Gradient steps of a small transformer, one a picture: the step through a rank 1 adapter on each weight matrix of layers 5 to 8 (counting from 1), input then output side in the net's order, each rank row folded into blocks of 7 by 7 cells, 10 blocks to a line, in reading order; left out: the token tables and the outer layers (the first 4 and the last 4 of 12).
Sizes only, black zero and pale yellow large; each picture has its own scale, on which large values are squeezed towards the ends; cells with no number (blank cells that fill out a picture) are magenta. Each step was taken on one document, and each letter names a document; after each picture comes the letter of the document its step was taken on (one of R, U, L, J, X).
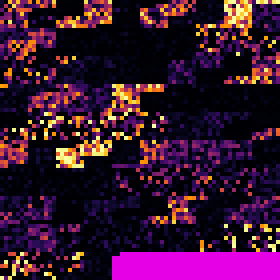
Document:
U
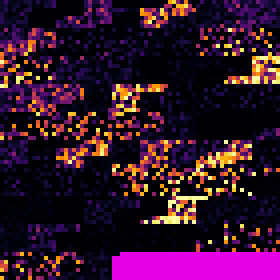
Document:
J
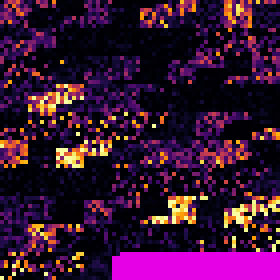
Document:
U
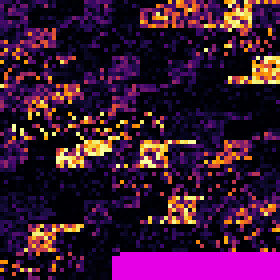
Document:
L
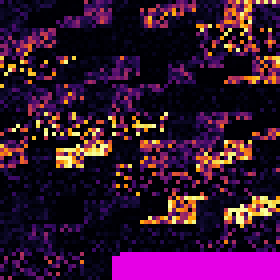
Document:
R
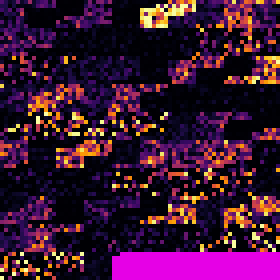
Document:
R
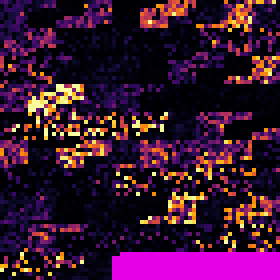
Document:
R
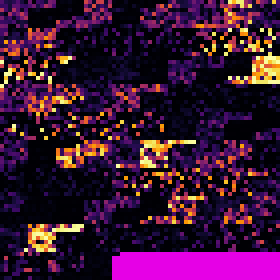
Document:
L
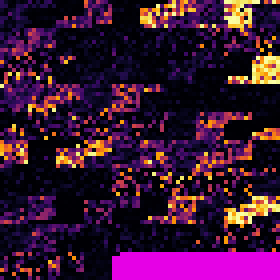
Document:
L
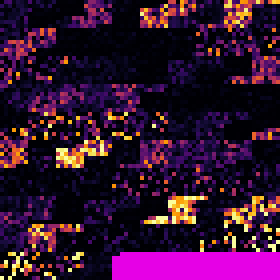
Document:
U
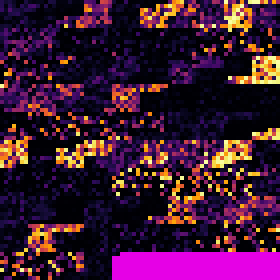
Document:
L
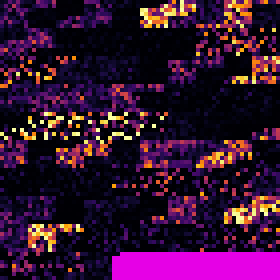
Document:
U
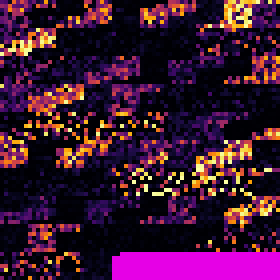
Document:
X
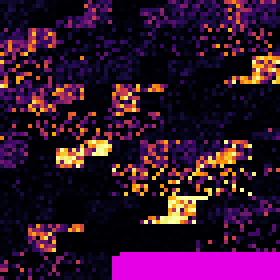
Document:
J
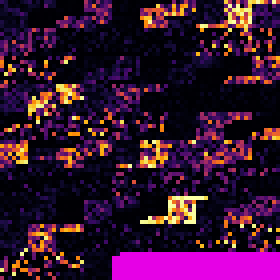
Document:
R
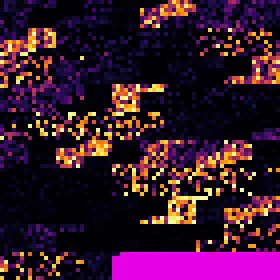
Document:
J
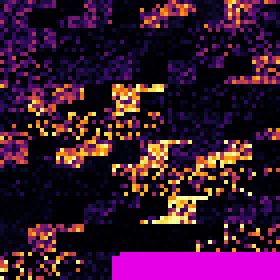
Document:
J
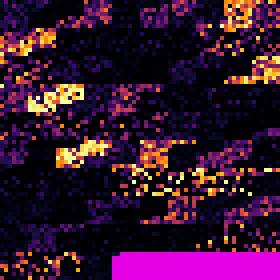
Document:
X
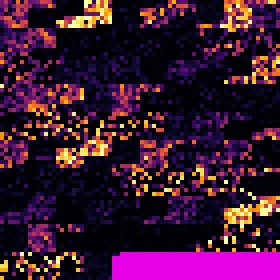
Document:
X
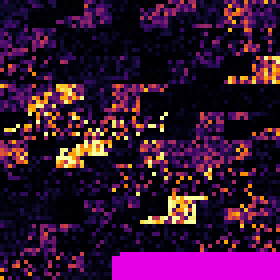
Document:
R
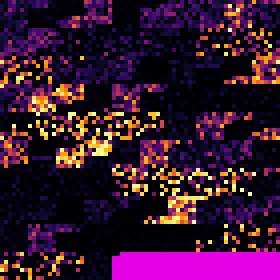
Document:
J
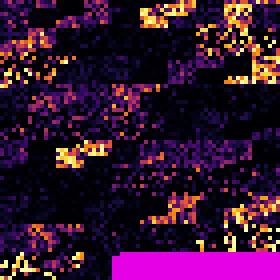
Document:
U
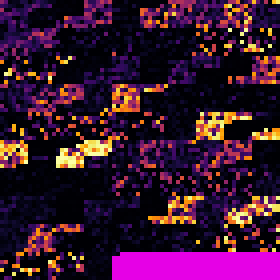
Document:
L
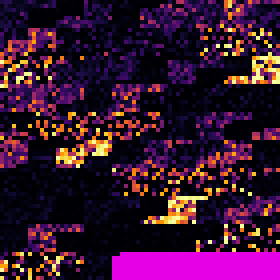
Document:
J
